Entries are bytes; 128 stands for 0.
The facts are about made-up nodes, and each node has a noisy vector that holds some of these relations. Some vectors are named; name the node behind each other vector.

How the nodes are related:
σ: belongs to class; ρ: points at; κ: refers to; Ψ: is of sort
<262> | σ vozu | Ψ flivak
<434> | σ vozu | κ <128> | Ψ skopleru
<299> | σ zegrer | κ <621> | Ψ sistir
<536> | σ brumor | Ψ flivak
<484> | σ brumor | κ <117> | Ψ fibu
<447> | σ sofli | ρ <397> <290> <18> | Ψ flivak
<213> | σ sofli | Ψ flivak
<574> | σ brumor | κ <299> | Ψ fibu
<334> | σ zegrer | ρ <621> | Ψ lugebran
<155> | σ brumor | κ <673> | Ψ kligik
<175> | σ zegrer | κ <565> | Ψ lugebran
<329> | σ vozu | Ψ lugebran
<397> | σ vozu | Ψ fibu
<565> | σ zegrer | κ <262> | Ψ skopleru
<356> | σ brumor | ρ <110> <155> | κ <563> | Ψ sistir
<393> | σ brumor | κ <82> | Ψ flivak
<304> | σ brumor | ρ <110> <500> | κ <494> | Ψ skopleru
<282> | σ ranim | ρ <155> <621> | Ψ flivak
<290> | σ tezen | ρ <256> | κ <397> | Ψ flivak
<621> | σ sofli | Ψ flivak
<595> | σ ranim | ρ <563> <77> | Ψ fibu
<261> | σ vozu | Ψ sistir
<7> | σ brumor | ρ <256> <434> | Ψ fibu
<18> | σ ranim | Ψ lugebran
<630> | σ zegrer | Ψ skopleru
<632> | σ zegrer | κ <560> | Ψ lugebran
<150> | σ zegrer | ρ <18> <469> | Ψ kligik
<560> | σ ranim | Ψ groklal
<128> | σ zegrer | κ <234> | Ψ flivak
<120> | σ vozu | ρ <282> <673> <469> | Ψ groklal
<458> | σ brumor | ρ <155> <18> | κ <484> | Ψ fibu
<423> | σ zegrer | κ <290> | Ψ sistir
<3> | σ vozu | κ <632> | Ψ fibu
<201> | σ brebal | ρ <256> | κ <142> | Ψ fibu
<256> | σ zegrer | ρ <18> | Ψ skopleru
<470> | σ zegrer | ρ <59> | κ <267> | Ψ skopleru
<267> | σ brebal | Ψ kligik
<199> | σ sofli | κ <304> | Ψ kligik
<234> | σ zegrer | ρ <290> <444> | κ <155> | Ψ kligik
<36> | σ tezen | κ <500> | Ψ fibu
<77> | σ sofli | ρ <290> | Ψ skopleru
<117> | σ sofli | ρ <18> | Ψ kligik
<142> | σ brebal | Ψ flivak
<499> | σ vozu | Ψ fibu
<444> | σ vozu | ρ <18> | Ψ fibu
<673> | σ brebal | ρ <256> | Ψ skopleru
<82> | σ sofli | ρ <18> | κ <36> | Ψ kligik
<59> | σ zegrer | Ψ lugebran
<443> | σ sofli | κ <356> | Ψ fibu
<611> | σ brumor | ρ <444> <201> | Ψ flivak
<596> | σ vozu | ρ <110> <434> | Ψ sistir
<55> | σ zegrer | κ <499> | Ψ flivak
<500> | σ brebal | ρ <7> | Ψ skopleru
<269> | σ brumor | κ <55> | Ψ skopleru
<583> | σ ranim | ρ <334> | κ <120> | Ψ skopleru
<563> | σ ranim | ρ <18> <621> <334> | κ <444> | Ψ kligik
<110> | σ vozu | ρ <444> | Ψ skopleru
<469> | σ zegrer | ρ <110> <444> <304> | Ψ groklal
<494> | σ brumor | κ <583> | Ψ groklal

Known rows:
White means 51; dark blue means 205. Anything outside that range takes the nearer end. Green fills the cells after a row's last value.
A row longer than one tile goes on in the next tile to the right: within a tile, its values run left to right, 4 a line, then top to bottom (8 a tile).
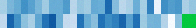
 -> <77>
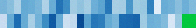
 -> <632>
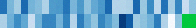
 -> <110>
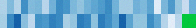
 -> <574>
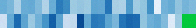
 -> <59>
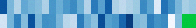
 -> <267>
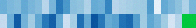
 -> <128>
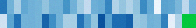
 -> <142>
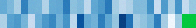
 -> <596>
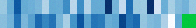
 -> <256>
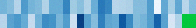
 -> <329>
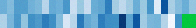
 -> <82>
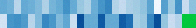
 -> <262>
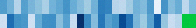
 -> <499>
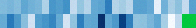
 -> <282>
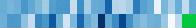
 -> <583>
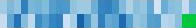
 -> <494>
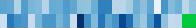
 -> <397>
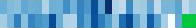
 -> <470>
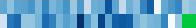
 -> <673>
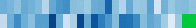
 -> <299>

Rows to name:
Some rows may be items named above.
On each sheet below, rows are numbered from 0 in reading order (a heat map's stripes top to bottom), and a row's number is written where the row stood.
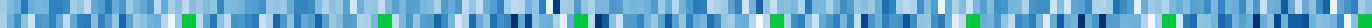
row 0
<356>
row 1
<494>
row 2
<117>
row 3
<7>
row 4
<3>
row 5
<563>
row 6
<673>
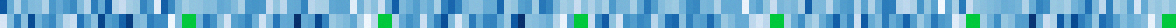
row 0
<267>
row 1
<282>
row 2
<469>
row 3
<484>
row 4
<434>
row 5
<423>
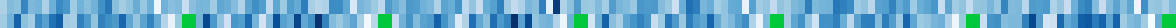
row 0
<269>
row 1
<595>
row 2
<117>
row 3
<155>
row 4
<356>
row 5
<199>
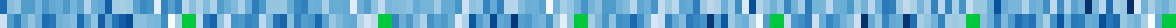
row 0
<500>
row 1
<484>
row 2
<18>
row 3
<82>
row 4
<120>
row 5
<256>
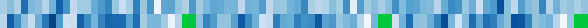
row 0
<443>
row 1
<447>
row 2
<234>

